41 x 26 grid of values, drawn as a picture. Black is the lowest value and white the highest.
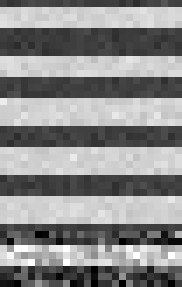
Stripes running across repeat 6 times from top to bottom. The histogram has two humps. A horizontal seam about 80% of the way down splits the table, and the top part is calmer. No overall slope runs across the table.
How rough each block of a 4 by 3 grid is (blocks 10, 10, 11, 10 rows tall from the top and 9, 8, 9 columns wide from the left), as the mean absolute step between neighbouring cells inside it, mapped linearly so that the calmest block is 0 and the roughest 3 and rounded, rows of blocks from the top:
000 | 000 | 000 | 323
